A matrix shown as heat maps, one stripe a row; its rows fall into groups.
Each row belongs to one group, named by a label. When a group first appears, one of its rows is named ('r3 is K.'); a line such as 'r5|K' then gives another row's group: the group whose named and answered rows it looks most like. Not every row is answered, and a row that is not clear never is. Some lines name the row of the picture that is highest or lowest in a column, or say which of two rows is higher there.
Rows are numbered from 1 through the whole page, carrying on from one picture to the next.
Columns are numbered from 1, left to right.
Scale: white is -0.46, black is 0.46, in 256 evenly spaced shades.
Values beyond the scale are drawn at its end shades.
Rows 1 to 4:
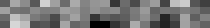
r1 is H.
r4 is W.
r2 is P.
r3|W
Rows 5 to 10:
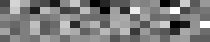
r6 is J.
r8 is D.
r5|W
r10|H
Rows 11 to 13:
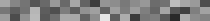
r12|D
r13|P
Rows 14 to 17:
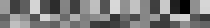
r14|D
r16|H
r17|W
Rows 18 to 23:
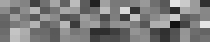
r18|H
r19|P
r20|J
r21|D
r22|W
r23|W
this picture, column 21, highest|18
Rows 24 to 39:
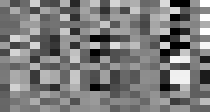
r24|D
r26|D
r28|D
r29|W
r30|D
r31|W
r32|H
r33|D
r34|H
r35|H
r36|W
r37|H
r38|D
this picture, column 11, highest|29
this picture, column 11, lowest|27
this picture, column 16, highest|30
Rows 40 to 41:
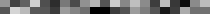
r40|D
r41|W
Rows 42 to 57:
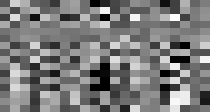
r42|W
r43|P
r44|J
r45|P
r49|H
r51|J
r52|W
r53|J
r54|W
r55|H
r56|H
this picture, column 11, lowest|43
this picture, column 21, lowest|50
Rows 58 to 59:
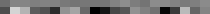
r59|W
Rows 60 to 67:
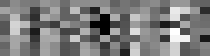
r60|H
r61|H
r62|J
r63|W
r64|J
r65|H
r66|J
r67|J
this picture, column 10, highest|63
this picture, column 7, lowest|63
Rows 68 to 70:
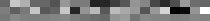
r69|D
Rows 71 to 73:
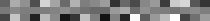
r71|H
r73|J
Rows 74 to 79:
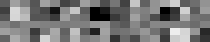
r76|W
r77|P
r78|H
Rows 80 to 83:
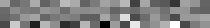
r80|P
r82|P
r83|J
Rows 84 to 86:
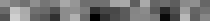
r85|W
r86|W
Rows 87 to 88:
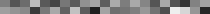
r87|D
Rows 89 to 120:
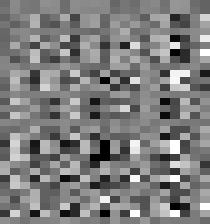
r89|H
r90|H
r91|D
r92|D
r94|D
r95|J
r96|D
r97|D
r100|J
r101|H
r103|W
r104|P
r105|W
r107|D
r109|J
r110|J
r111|W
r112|H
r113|P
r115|W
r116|D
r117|P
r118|D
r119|J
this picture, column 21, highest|99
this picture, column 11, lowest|117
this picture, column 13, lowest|104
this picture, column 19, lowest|99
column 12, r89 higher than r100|Yes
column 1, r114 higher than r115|Yes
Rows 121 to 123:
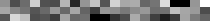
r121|D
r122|H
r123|W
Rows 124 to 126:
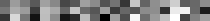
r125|H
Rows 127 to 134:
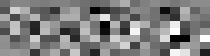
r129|P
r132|D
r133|P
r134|H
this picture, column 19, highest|132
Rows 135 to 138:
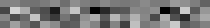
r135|H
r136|W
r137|D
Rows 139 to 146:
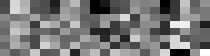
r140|W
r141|P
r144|J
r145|H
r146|D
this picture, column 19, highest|146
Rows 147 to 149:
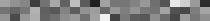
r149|P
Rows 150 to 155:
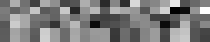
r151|D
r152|W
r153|W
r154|H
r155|H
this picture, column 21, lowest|151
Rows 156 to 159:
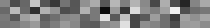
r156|D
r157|J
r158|P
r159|P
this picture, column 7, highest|157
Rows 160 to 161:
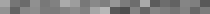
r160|P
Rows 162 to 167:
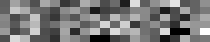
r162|J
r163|W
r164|D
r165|P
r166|D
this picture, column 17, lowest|166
